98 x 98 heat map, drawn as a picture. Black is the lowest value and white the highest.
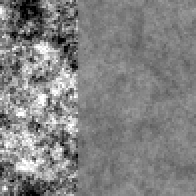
Histogram: heavy tails on both sides. Grain: blotchy. Seam: vertical, 40% of the way across, the right part calmer. Stripes: none. Slope: none.
